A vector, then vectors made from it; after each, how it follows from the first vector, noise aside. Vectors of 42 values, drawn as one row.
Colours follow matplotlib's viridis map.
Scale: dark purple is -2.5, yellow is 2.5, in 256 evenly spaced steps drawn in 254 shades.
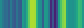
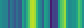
copied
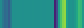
partly zeroed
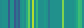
partly zeroed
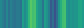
shrunk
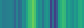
shrunk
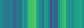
shrunk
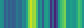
copied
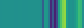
partly zeroed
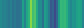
shrunk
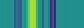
partly zeroed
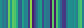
sign-scrambled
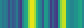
copied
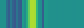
partly zeroed
